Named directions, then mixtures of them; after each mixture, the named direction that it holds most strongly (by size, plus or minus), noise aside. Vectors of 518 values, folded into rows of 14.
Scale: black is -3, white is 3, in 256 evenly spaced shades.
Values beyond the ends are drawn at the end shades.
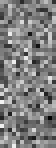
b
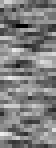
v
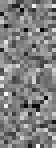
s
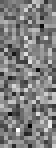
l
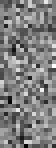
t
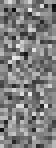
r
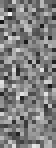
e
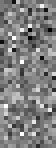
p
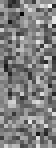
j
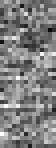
v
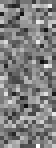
j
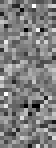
s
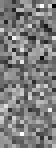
p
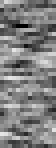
v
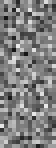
r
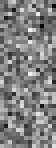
l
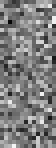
j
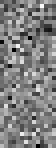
p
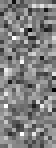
p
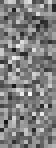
r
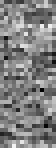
v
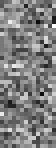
j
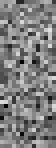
b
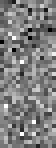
p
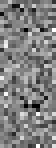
s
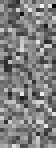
j
